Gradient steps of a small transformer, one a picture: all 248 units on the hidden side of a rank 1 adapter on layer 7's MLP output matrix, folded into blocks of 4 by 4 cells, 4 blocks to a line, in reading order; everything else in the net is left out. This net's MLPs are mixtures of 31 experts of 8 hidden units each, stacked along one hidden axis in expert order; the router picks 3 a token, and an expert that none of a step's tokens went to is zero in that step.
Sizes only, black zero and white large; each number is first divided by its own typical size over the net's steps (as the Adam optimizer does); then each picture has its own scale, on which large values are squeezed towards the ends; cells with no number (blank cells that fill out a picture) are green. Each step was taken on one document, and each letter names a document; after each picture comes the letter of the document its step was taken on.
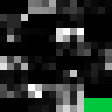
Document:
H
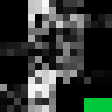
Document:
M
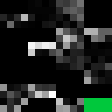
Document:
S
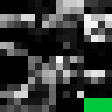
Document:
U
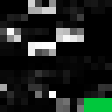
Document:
S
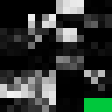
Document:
M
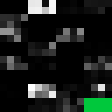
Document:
H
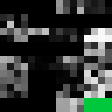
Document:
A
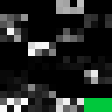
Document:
S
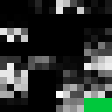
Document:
A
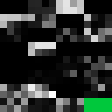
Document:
S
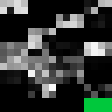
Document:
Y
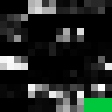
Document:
H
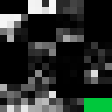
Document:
S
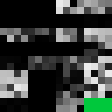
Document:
A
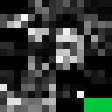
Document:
U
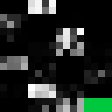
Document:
H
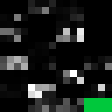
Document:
H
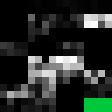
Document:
U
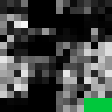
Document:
A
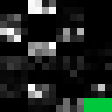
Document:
H
